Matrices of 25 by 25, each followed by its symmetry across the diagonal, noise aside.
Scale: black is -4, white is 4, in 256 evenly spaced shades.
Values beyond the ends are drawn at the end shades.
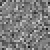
symmetric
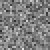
antisymmetric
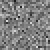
antisymmetric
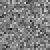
neither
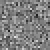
antisymmetric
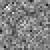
symmetric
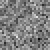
symmetric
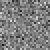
antisymmetric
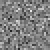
antisymmetric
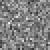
neither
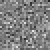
neither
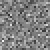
neither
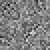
symmetric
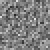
symmetric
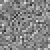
symmetric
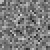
symmetric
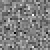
antisymmetric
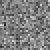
neither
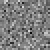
neither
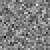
antisymmetric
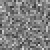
neither
